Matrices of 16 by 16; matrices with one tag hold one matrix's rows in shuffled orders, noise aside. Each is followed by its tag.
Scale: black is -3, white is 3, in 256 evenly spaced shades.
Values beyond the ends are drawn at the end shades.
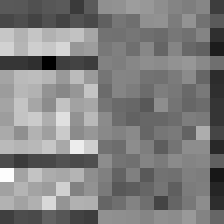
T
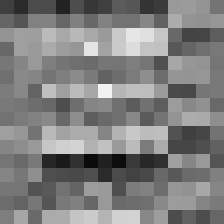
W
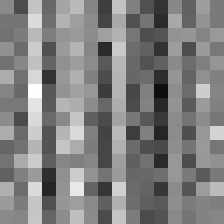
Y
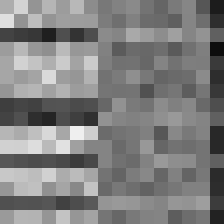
T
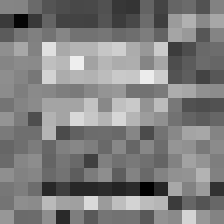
W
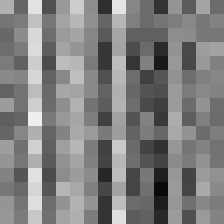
Y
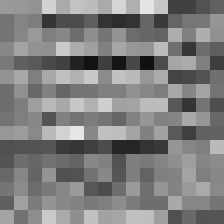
W
